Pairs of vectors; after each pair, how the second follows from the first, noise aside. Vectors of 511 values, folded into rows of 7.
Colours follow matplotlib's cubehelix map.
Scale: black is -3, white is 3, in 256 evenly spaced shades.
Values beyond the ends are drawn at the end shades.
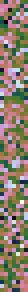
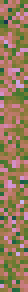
shrunk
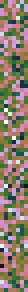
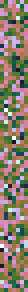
copied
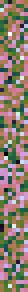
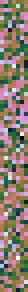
reversed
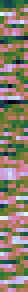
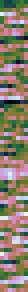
copied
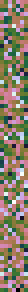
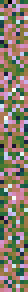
reversed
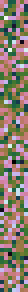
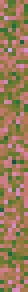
shrunk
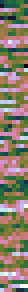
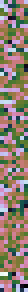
sign-scrambled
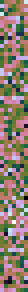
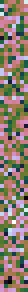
copied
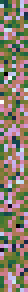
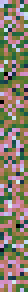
sign-scrambled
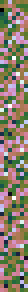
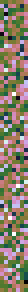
reversed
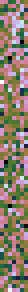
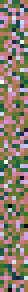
sign-scrambled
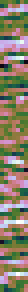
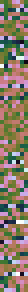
sign-scrambled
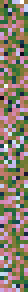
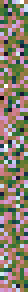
copied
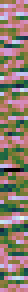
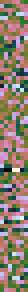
sign-scrambled
